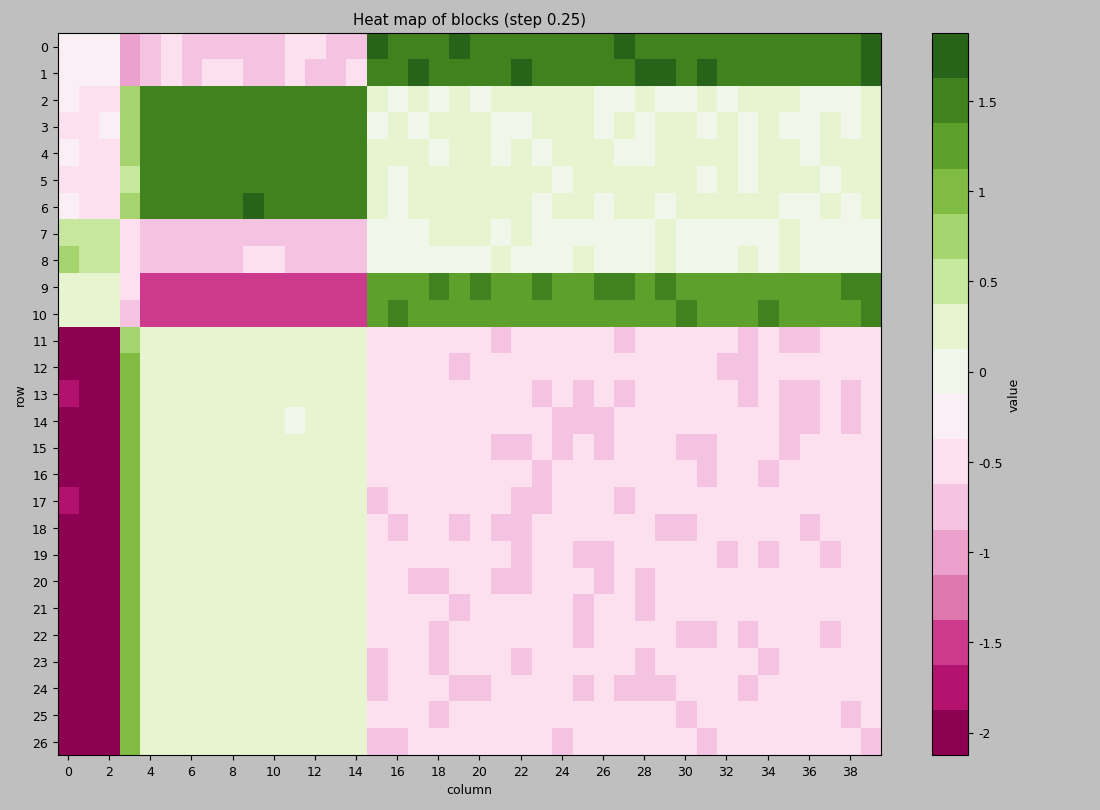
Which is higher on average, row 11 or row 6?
row 6
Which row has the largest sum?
1
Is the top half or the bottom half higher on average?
top
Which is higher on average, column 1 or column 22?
column 22
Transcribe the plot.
Title: Heat map of blocks (step 0.25)
x-axis: column, ticks 0 2 4 6 8 10 12 14 16 18 20 22 24 26 28 30 32 34 36 38
y-axis: row, ticks 0 1 2 3 4 5 6 7 8 9 10 11 12 13 14 15 16 17 18 19 20 21 22 23 24 25 26 (0 at the top)
Colour bar: value, ticks -2 -1.5 -1 -0.5 0 0.5 1 1.5
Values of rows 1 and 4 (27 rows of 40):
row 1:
-0.25 -0.25 -0.25 -1 -0.75 -0.5 -0.75 -0.5 -0.5 -0.75 -0.75 -0.5 -0.75 -0.75 -0.5 1.5 1.5 1.75 1.5 1.5 1.5 1.5 1.75 1.5 1.5 1.5 1.5 1.5 1.75 1.75 1.5 1.75 1.5 1.5 1.5 1.5 1.5 1.5 1.5 1.75
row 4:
-0.25 -0.5 -0.5 0.75 1.5 1.5 1.5 1.5 1.5 1.5 1.5 1.5 1.5 1.5 1.5 0.25 0.25 0.25 0 0.25 0.25 0 0.25 0 0.25 0.25 0.25 0 0 0.25 0.25 0.25 0.25 0 0.25 0.25 0 0.25 0.25 0.25
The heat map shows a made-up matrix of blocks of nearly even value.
